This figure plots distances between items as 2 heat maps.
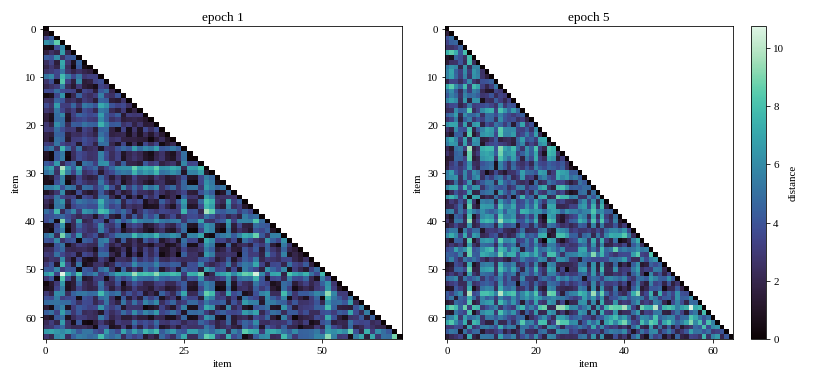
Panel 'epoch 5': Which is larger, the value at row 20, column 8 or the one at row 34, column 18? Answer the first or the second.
the second
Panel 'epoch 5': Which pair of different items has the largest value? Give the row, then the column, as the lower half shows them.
58, 55
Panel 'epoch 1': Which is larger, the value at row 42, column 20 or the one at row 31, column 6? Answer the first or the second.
the second
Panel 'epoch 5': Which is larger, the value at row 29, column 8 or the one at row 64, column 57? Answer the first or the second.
the first
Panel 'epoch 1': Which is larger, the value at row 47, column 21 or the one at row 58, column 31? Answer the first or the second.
the second
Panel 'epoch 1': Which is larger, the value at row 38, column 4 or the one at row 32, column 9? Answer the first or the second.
the first
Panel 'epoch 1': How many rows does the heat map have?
65
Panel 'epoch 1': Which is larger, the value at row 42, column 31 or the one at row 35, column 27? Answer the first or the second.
the second
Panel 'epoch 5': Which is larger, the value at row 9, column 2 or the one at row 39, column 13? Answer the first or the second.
the second
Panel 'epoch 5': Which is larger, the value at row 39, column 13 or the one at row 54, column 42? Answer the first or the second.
the first
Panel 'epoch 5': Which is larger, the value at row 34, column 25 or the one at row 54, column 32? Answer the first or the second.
the first
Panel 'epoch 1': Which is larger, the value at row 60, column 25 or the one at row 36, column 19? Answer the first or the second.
the first
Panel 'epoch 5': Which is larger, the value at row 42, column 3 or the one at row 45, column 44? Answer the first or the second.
the second
